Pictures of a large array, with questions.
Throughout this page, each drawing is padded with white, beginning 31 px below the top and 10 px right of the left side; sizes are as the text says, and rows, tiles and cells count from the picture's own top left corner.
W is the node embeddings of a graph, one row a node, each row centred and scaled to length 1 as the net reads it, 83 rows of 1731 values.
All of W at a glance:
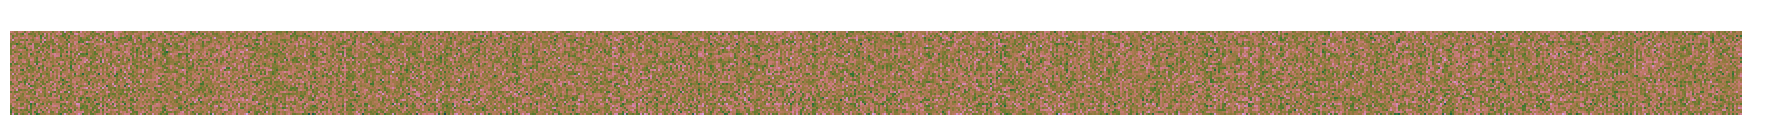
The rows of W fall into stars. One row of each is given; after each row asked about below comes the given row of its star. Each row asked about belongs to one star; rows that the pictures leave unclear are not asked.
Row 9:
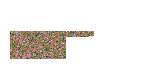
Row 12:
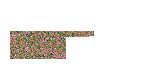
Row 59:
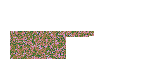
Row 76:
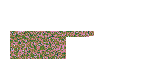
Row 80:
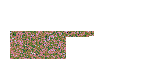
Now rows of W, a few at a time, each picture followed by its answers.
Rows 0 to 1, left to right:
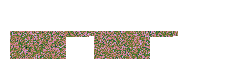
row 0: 76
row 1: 59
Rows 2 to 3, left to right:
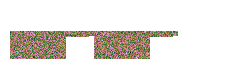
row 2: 80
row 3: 12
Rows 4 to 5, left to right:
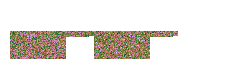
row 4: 80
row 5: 76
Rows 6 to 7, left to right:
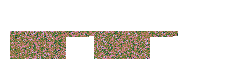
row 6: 76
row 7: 9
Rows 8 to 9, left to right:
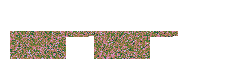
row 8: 59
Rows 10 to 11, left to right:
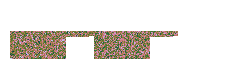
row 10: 9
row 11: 76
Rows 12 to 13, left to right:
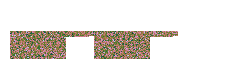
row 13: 12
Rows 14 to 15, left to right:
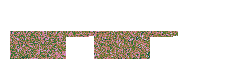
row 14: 12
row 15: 80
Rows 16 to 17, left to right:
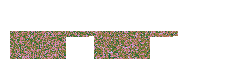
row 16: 9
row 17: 59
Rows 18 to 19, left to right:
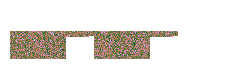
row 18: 59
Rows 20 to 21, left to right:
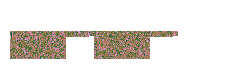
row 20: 59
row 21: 12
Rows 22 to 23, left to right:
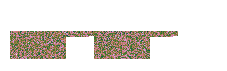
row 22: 9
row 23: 9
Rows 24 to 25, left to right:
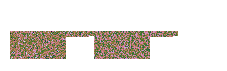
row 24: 9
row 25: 59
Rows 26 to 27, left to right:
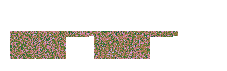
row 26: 76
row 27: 59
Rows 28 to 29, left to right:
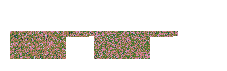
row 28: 76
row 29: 12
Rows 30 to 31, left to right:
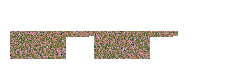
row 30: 76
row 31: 12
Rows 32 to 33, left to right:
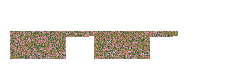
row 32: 12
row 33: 59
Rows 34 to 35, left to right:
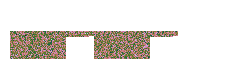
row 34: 12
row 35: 80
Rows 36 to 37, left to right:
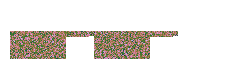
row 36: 9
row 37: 80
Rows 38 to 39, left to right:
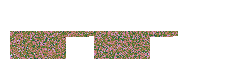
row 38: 80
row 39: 12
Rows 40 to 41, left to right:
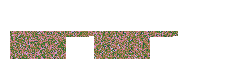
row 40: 12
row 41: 59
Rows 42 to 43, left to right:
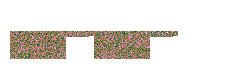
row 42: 59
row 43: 9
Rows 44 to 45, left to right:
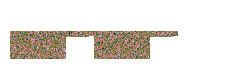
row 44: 76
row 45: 9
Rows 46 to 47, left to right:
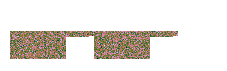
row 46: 59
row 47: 76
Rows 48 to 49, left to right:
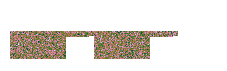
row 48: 80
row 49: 59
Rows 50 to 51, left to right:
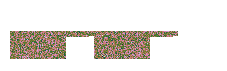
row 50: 9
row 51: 12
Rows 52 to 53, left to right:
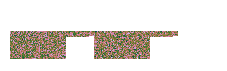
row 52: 76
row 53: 12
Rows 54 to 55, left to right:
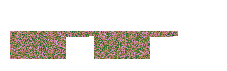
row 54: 80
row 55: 9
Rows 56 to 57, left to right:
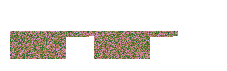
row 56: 76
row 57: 12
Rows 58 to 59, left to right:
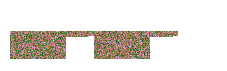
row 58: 76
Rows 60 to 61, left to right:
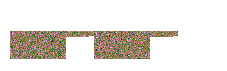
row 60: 12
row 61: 12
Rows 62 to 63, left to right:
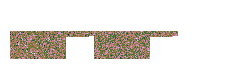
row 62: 80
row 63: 76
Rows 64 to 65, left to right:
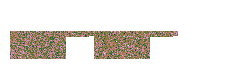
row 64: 80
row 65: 76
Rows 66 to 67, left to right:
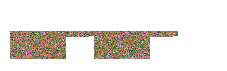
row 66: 9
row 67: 59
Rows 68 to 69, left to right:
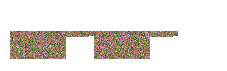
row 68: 59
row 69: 59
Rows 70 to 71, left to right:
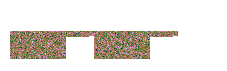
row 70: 76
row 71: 12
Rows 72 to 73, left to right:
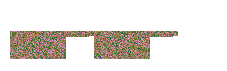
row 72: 80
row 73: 80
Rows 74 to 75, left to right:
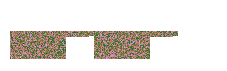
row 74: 59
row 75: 9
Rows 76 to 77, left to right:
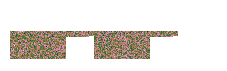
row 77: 9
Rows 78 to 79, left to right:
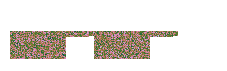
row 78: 9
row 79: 59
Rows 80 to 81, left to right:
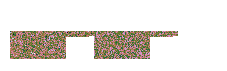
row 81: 12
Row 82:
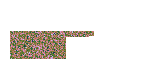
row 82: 59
